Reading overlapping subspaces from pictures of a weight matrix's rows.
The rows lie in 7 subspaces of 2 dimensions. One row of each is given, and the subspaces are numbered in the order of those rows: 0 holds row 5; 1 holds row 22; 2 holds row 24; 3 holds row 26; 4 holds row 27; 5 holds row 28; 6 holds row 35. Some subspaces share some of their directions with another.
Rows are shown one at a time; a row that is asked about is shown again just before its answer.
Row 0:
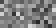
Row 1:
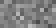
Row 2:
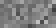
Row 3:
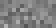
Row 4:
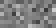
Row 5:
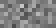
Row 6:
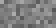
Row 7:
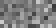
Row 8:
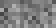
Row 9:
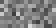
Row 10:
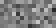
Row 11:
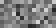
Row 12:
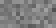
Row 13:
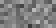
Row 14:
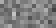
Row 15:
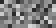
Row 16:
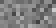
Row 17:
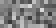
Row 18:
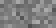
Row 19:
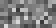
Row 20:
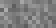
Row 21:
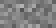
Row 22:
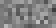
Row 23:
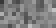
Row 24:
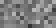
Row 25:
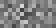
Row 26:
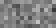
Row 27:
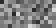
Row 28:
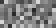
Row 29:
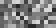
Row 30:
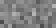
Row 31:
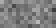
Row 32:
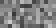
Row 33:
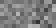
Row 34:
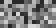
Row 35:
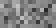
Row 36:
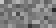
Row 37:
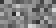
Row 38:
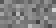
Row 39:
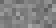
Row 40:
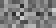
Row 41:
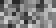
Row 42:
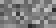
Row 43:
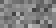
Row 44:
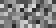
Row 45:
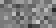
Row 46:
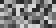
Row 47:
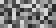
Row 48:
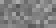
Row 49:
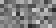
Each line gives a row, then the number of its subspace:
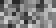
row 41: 6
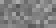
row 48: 2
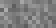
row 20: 3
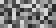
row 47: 4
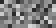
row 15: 4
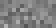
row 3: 1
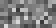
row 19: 1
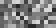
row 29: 2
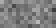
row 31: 3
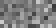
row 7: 5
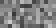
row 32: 4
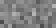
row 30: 5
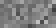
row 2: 1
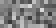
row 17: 4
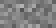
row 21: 0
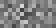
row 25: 0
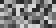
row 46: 0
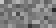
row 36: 6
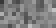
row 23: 6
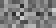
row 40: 0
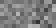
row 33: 5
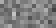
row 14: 4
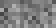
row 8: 3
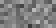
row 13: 0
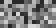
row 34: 6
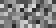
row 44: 0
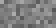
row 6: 5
